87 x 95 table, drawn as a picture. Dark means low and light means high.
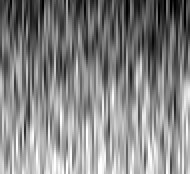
Slope: up to the bottom. Grain: streaks running down. Ninth with the lowest average: top right.
